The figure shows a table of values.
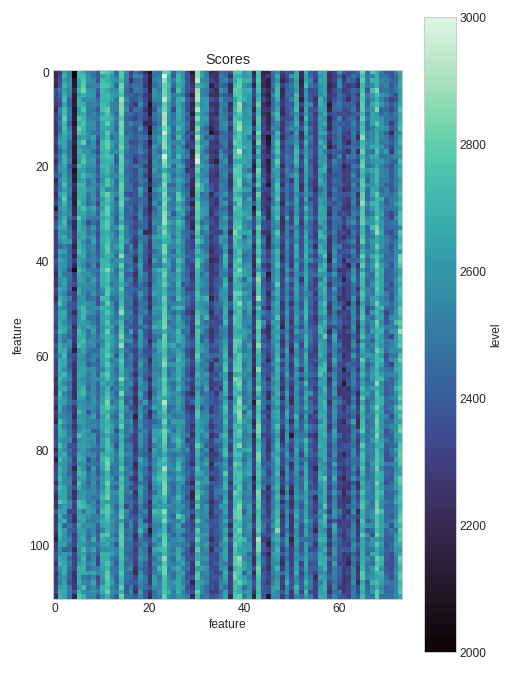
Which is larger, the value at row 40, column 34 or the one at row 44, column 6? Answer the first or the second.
the second
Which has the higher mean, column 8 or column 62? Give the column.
8
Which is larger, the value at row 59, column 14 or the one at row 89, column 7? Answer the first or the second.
the first
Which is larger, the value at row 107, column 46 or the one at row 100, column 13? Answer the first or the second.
the first
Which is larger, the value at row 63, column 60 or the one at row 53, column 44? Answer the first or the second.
the second
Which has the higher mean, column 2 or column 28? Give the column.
2
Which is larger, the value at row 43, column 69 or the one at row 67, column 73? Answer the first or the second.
the second
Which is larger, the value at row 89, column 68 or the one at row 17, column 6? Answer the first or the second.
the first
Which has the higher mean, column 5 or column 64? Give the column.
5
